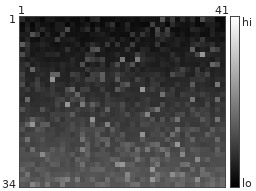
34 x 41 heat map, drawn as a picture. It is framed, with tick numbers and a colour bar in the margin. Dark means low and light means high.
Odd rows or columns: none. Stripes: none. Slope: up to the bottom. Grain: fine.
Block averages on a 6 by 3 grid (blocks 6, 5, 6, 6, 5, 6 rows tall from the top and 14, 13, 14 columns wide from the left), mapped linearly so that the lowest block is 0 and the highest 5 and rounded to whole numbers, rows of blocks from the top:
000
111
222
333
444
555
